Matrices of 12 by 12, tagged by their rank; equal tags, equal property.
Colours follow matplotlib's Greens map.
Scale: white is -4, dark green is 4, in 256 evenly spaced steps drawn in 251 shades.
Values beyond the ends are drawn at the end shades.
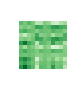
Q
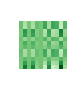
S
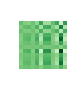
S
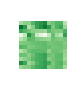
Q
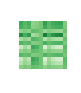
S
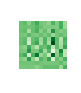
Q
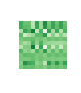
Q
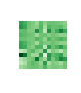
Q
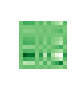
S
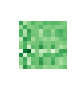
Q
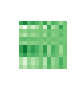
S
